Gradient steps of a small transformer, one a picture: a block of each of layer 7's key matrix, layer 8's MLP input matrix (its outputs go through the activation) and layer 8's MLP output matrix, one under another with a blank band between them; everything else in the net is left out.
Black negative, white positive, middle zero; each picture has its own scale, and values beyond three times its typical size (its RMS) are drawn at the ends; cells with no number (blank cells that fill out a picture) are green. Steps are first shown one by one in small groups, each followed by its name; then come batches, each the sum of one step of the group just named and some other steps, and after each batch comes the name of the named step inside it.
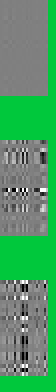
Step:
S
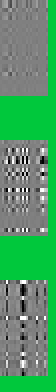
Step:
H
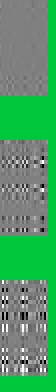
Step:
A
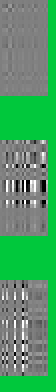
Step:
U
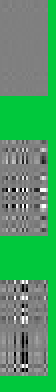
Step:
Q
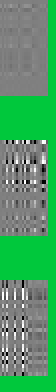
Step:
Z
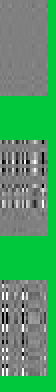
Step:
S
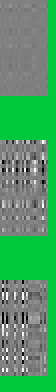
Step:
Z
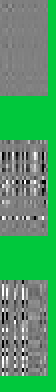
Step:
U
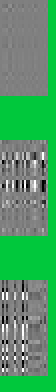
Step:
U
